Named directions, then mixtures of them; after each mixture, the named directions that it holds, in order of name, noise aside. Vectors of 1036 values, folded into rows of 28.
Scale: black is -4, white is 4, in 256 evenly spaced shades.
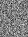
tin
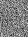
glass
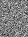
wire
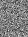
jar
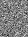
wire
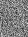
glass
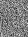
glass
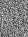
glass, wire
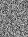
jar, tin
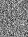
glass, tin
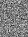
jar, tin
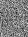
glass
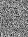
glass, jar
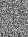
glass, jar
